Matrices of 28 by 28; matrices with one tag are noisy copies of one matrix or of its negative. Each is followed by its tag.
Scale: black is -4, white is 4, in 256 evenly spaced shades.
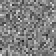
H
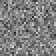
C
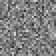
C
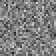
C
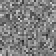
H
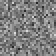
C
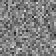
C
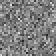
H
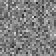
C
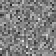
H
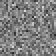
C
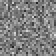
C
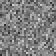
H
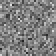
H
